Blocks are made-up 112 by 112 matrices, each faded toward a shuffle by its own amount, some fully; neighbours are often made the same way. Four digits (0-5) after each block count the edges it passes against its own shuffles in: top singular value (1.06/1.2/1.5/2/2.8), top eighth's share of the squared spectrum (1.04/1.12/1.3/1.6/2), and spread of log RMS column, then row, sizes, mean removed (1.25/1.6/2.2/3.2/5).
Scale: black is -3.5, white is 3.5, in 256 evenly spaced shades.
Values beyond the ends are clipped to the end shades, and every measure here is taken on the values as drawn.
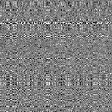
5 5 3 4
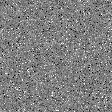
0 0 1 0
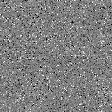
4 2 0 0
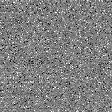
3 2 0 0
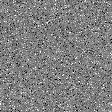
1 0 0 0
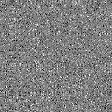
4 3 1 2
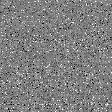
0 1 0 2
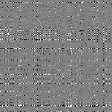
5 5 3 4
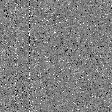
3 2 2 0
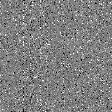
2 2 2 0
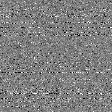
2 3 0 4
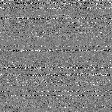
2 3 0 4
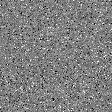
1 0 0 0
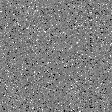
3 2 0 0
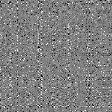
4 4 3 2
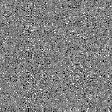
4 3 2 1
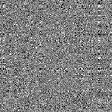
4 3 2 2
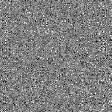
4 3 2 1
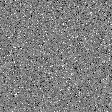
0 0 0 0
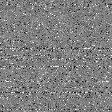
2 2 0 3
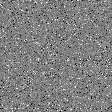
1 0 0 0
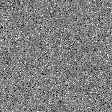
0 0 0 0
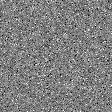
0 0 0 0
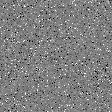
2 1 0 0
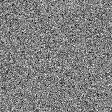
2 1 0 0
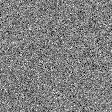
0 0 0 0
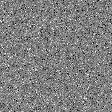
0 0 0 0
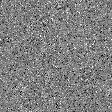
0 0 1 0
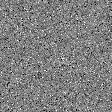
0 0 0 0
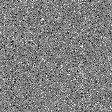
0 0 1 0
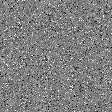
2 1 0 0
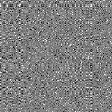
5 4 3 3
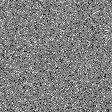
2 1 0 0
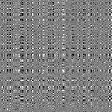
5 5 4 4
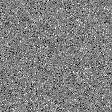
2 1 0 0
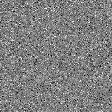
3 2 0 0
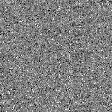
3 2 1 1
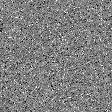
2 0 0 0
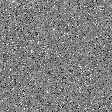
1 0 0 0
